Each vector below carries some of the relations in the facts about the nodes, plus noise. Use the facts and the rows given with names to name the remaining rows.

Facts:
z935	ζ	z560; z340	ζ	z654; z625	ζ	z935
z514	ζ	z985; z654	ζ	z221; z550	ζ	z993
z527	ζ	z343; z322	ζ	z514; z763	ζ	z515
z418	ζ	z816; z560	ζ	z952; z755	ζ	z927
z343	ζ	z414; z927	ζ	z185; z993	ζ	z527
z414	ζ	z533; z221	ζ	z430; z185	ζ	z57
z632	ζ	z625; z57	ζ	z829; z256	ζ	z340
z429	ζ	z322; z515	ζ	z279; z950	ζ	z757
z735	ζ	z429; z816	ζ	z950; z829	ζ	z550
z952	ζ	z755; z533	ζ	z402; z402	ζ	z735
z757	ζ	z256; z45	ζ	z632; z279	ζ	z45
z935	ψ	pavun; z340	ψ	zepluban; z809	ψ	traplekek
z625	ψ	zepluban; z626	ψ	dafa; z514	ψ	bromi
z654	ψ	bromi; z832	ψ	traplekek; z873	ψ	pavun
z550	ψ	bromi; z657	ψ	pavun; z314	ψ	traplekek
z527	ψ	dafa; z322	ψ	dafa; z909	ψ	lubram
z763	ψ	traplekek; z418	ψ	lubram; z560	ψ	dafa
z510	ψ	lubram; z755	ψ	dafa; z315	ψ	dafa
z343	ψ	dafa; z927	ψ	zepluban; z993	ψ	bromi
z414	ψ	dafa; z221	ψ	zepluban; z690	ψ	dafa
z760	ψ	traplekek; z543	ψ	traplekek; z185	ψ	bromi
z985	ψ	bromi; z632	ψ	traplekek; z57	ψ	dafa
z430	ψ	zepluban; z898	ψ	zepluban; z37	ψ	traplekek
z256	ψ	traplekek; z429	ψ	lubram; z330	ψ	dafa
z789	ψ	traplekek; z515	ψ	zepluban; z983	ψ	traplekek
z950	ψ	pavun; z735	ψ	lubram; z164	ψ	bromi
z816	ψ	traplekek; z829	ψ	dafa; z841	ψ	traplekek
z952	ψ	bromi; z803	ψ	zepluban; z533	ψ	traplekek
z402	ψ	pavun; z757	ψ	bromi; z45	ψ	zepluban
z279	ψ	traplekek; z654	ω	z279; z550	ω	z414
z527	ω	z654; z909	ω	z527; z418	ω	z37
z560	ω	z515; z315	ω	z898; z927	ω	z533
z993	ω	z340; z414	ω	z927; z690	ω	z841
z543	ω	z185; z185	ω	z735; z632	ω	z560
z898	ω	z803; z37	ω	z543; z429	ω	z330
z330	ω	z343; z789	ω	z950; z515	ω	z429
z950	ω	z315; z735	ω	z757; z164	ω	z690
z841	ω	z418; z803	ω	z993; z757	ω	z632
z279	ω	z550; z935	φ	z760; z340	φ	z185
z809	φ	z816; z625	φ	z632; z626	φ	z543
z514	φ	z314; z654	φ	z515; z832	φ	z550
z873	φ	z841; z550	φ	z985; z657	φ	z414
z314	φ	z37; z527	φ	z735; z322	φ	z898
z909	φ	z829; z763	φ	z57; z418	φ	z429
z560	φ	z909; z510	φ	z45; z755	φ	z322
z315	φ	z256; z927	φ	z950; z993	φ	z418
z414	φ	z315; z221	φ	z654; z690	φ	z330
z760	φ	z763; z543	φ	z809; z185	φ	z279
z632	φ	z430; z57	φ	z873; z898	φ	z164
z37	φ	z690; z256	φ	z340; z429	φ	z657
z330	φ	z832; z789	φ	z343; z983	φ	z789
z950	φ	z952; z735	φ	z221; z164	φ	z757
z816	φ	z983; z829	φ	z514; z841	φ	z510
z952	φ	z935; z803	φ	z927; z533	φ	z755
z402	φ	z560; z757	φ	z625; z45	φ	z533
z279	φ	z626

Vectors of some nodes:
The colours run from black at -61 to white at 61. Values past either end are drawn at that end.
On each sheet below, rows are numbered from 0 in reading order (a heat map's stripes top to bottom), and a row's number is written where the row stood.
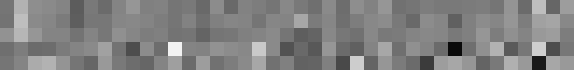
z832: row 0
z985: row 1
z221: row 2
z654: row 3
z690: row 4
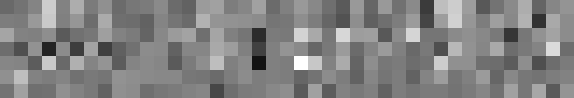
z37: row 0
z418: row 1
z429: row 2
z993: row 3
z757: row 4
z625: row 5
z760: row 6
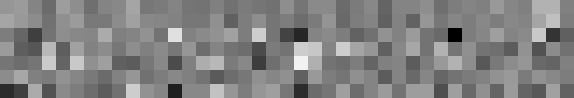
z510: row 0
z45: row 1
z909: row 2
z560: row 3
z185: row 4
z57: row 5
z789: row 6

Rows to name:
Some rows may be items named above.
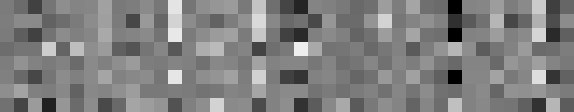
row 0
z909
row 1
z550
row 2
z909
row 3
z185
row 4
z402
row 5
z909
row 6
z402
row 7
z898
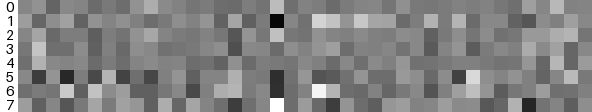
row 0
z314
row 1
z515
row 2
z514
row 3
z952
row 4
z832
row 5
z340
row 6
z185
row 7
z533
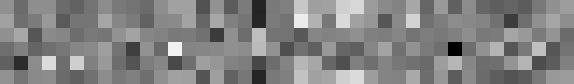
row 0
z330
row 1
z429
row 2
z829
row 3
z654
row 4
z543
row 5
z330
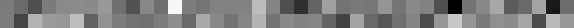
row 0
z527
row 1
z841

